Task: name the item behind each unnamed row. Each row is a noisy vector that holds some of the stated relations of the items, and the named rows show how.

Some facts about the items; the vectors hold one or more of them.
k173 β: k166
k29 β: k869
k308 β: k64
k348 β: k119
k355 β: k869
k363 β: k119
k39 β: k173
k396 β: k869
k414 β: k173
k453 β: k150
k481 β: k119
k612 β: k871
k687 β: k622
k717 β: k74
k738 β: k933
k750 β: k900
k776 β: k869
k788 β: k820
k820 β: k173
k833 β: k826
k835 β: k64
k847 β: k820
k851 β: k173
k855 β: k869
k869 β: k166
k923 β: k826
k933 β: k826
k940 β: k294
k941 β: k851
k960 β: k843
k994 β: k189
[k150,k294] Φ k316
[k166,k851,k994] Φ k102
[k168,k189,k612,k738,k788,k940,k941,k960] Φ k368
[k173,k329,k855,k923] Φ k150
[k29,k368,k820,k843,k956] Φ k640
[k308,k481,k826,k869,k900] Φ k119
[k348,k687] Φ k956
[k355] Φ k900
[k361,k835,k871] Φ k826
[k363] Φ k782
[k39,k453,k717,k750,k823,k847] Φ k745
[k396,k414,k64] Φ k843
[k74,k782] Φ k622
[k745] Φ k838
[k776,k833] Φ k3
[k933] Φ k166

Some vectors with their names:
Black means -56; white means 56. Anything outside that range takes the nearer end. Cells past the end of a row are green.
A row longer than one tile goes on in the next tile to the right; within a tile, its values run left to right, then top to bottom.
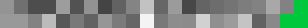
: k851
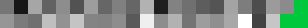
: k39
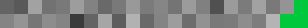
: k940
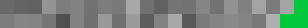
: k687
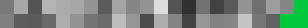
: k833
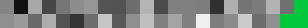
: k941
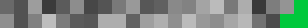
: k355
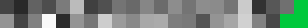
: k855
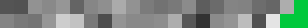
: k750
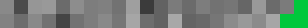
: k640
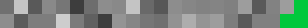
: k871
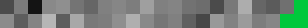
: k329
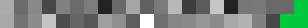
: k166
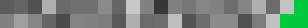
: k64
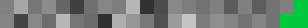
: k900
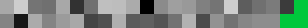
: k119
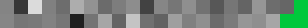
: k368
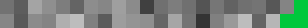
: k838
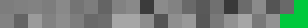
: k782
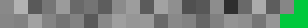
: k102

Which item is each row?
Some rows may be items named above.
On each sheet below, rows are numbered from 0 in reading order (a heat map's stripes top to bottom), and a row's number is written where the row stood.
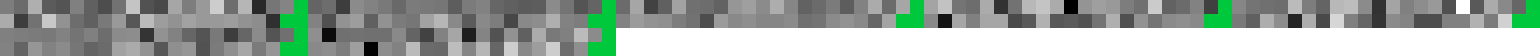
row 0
k869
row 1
k316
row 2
k994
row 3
k119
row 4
k348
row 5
k782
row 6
k414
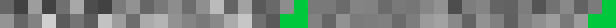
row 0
k776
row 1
k3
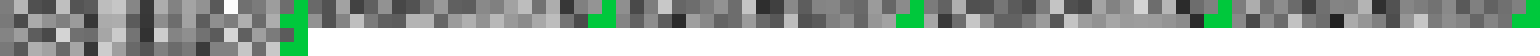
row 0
k481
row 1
k355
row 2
k843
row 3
k869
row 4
k900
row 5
k363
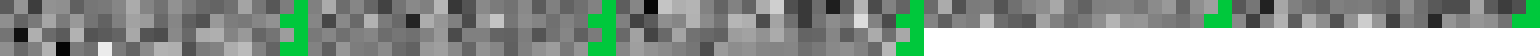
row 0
k294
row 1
k900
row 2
k923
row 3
k361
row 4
k150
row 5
k396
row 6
k3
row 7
k994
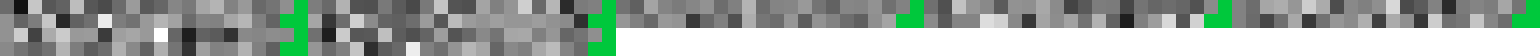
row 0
k29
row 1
k869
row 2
k189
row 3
k745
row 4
k738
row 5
k933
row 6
k29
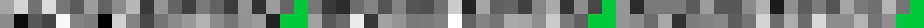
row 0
k826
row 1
k173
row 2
k820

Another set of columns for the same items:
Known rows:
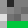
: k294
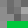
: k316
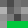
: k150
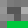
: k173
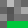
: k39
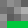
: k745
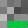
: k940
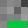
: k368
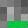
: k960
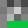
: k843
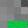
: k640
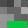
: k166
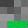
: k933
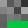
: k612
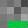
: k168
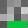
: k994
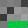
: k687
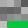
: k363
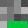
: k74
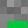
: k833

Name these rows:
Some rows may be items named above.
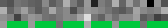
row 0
k150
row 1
k102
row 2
k738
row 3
k294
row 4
k481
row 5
k871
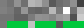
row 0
k869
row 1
k363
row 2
k189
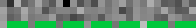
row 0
k900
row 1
k738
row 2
k871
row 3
k826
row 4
k923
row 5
k782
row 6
k851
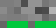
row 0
k820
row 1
k855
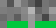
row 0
k361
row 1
k150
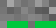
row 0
k833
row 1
k776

